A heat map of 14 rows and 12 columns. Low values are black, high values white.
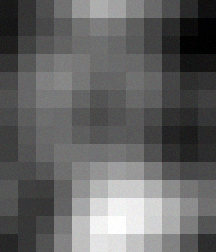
The bottom right is the roughest part. The ninth with the lowest average is the top right. No row or column stands out. There are no lone odd cells. The ninth with the highest average is the bottom middle.
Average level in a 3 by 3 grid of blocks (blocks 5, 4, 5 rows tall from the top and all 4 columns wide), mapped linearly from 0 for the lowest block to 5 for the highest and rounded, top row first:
120 / 220 / 153
